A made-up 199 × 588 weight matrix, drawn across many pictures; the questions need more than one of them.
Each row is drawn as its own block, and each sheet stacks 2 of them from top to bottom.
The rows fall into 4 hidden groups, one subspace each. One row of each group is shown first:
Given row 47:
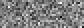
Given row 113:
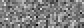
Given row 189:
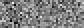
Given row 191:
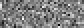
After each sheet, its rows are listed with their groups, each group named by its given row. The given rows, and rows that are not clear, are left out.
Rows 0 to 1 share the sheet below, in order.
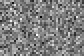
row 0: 189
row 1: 113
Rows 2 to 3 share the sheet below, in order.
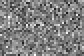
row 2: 47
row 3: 47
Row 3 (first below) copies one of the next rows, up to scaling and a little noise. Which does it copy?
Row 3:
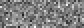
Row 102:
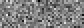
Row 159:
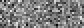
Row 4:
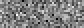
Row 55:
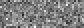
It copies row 55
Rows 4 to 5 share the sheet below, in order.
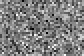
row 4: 47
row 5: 189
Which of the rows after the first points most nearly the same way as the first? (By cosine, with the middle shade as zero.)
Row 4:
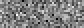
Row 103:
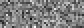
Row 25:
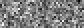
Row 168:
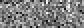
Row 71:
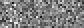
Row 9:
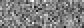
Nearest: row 168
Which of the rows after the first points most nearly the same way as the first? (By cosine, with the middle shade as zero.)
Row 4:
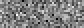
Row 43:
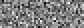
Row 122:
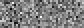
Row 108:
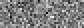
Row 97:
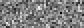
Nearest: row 122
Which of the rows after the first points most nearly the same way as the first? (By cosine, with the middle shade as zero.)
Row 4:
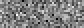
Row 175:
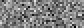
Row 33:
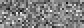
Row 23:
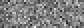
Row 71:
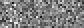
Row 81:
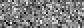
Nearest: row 33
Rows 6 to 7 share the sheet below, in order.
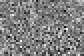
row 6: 113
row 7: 191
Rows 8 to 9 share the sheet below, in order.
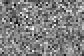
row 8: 189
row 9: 189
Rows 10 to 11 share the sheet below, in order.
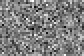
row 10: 189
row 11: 189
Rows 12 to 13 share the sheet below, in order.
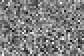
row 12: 113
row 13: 47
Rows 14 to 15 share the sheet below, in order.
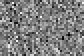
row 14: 189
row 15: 47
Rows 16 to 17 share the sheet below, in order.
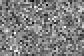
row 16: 189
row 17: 189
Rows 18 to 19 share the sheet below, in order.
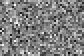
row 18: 189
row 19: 113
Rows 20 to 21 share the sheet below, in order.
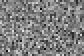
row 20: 113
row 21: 47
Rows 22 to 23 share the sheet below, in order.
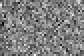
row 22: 191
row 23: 47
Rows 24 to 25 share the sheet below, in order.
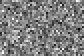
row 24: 191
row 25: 191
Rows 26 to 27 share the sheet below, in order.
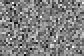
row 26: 189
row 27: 113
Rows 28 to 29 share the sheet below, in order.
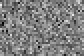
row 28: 191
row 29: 113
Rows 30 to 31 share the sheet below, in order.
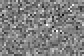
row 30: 113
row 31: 191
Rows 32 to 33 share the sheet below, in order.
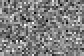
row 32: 113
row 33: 47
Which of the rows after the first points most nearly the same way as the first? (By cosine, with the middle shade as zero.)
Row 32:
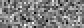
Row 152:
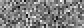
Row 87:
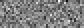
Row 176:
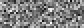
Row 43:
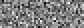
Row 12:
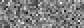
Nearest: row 176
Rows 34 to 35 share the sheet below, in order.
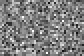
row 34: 191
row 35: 113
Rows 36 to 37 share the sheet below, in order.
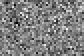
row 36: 189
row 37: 191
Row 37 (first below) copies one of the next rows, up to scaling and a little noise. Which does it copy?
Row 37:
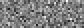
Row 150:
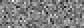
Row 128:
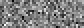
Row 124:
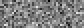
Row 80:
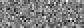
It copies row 80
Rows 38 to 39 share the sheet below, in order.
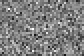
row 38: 191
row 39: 189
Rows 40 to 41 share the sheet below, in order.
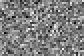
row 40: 113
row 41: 191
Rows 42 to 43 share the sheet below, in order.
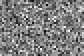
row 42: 189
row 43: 47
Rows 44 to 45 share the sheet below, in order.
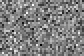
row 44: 113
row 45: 189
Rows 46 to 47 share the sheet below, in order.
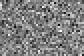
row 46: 191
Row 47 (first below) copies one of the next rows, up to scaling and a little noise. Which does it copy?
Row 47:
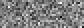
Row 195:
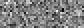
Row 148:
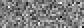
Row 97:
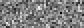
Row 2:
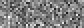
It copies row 148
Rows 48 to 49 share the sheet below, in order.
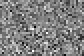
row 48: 47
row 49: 189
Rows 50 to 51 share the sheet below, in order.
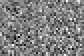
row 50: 191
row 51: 191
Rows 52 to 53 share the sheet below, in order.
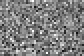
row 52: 189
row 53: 113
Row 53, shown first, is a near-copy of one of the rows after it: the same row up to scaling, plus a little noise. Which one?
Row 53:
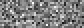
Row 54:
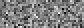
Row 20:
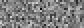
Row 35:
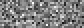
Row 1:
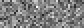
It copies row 35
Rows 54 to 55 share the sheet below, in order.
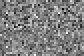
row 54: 113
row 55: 47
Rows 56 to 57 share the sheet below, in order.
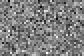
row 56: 47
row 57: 113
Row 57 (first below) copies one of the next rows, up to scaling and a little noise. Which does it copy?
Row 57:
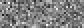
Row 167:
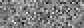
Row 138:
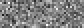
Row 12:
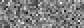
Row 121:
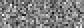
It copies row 138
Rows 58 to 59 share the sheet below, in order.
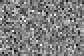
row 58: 191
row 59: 189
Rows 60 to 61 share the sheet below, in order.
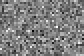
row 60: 47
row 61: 47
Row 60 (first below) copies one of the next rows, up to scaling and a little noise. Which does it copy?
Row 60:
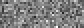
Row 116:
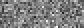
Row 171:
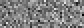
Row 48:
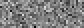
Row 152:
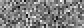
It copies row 116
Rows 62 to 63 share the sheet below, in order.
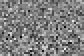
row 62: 113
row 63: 113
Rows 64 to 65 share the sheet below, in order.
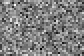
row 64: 189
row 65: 47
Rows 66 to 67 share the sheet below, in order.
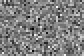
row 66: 113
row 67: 189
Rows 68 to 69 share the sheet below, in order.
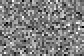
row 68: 191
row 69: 113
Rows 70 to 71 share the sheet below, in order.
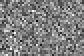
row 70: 191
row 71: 189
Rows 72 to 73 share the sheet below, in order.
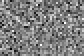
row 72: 113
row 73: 189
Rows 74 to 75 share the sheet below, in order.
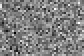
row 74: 191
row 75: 189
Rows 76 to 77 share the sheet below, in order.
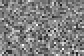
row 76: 191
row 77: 191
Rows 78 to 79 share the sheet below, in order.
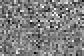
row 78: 47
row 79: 113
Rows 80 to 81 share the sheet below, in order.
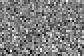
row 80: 191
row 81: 47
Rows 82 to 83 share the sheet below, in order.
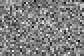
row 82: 47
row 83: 191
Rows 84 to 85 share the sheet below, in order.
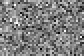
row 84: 189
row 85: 47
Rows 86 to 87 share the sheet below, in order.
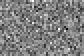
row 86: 189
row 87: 191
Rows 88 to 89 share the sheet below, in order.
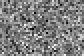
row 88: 113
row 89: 189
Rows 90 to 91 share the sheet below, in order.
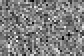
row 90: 189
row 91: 47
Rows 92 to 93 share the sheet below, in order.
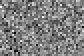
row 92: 191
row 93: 189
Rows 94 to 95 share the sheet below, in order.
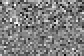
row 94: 189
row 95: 113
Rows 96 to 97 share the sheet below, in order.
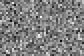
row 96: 189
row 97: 47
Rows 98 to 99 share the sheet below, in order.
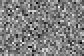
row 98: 191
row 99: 47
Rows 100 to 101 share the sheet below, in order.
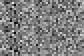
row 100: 189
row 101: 189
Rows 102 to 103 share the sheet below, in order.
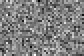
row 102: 47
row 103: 47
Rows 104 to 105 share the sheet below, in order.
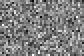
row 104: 189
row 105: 47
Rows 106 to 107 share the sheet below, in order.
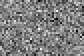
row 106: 47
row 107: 47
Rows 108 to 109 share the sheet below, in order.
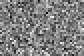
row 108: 113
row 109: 113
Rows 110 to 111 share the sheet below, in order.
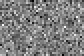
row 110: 189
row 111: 47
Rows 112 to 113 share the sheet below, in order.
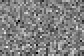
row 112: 113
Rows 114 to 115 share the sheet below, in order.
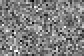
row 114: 189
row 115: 189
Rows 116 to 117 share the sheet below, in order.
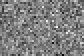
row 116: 47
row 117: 47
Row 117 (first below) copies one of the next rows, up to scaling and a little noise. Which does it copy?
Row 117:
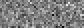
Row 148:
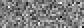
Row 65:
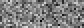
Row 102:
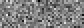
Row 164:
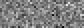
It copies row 164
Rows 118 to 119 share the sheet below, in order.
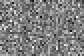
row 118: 189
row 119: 113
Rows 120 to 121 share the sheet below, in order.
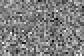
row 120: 47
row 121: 113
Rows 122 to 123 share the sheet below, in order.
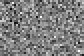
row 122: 189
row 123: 191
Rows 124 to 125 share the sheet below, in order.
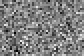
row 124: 191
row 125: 189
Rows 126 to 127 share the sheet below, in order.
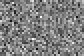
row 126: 189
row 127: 191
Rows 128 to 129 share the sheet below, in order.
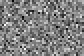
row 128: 191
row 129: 191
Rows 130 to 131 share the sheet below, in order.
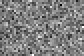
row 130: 191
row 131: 47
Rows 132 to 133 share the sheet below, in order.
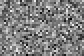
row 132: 113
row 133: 189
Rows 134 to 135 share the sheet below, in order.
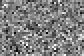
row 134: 191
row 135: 189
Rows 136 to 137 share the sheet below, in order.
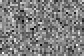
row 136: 47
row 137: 189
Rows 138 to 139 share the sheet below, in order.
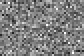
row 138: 113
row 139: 191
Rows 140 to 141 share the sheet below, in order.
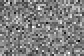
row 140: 47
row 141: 191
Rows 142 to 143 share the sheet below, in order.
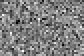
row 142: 113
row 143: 113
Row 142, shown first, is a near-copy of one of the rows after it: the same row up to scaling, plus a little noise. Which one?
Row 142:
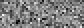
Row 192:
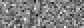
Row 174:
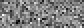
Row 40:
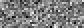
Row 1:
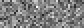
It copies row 174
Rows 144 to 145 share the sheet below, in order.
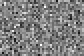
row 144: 113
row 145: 189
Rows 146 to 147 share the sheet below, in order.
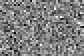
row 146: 191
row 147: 189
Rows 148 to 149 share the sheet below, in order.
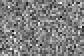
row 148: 47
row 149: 189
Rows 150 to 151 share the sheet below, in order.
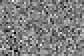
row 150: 191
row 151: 189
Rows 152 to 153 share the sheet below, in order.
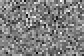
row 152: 47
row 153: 191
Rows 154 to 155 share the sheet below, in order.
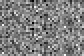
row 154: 189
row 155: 189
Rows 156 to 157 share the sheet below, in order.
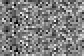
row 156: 189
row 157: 189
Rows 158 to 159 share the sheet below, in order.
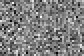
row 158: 189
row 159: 47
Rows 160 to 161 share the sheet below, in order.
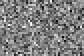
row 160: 47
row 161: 113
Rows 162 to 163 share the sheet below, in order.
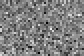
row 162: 47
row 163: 47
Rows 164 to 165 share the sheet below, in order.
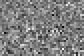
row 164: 47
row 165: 191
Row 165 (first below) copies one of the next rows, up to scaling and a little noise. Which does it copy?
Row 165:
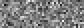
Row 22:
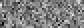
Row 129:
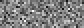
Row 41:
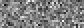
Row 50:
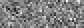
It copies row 41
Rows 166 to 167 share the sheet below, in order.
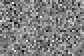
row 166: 189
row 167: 113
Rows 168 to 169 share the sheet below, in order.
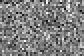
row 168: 47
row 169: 47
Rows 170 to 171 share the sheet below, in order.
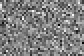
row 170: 191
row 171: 47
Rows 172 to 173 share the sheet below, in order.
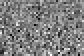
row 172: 113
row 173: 191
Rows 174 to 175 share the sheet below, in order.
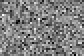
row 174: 113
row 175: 47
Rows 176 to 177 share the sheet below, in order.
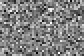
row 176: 113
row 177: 191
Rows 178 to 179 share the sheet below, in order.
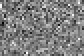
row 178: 191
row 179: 47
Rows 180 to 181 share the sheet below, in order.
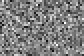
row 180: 113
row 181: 191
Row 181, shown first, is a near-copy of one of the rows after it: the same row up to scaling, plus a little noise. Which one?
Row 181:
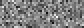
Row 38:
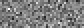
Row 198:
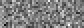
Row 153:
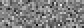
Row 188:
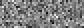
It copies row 188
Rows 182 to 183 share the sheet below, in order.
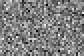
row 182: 47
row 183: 191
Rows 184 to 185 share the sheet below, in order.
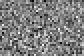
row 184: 189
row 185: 113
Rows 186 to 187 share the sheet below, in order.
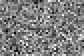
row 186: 113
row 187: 189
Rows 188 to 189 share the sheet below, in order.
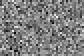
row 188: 191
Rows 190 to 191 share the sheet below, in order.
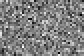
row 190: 47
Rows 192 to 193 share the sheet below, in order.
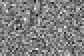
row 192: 113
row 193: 191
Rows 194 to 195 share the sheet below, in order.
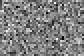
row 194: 191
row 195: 47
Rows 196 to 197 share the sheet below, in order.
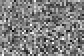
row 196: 47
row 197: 47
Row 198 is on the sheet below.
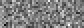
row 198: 191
